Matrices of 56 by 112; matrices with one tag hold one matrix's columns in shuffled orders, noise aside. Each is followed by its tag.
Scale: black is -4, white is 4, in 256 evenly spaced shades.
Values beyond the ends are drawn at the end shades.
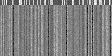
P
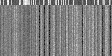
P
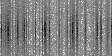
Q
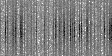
Q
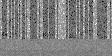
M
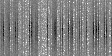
Q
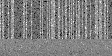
M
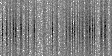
Q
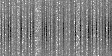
Q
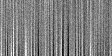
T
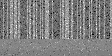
M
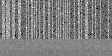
M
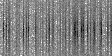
Q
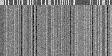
P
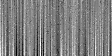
T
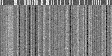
P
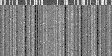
P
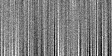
T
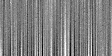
T
